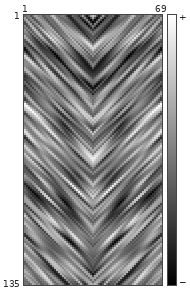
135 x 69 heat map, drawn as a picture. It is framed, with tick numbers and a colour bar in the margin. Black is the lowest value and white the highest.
Mirror symmetry: left to right. Histogram: bell-shaped. Slope: none. Seam: none. Average level on the scale: 50%.
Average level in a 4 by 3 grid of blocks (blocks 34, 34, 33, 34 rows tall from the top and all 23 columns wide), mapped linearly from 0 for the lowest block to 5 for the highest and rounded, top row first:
3 0 3
5 4 5
2 4 2
5 3 5
